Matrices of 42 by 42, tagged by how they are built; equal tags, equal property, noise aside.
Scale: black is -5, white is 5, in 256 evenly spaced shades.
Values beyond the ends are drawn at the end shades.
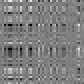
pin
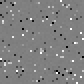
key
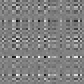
pin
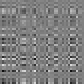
pin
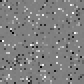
key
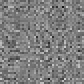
pin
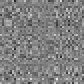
pin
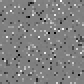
key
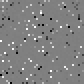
key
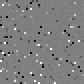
key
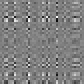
pin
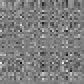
pin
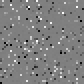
key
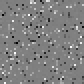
key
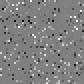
key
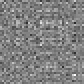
pin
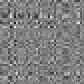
pin
